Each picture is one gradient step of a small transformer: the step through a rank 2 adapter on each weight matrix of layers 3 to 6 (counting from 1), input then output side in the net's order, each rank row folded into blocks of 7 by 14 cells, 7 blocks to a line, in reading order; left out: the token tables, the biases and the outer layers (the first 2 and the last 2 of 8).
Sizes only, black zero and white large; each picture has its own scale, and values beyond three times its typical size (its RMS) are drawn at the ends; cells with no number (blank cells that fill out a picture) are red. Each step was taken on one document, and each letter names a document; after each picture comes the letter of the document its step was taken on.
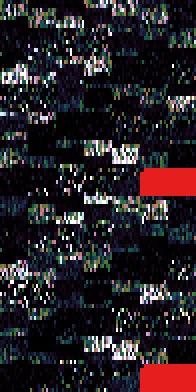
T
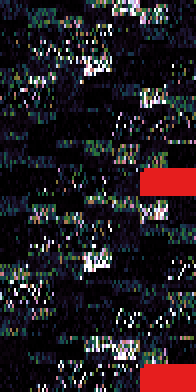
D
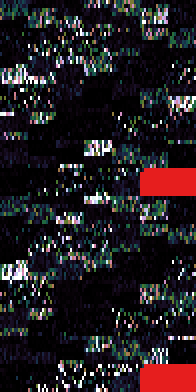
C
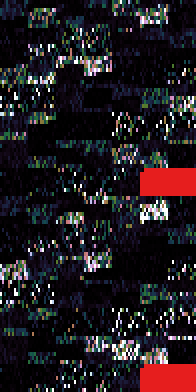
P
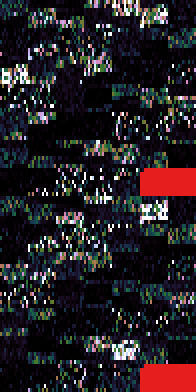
T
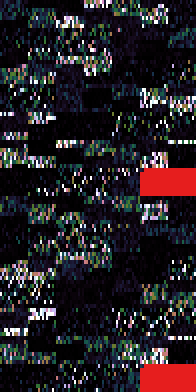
D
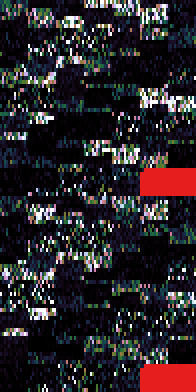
T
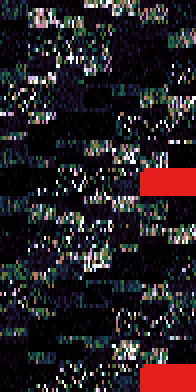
C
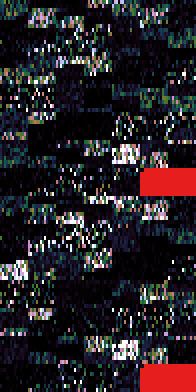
P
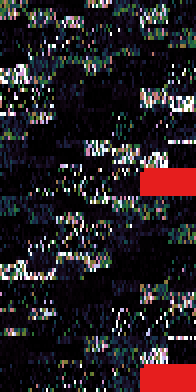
P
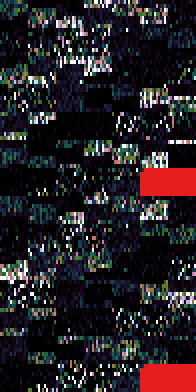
C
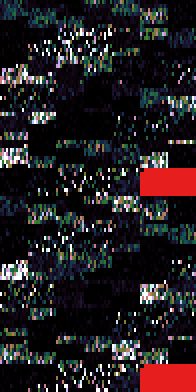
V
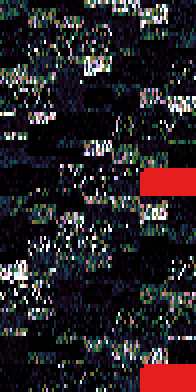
D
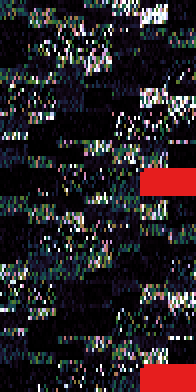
V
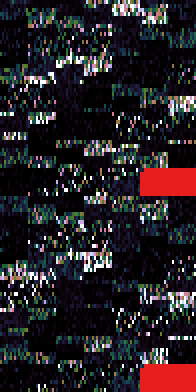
C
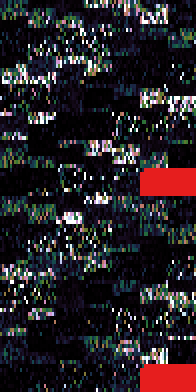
T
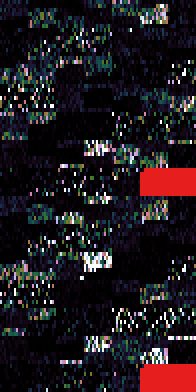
P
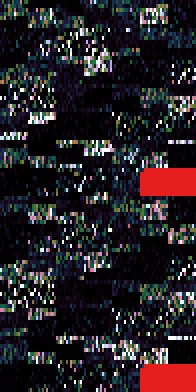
C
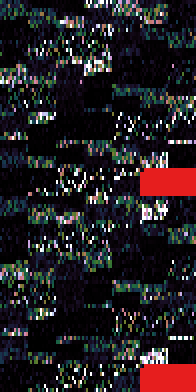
T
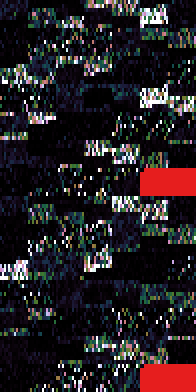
P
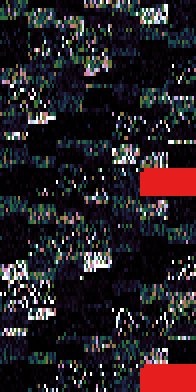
C
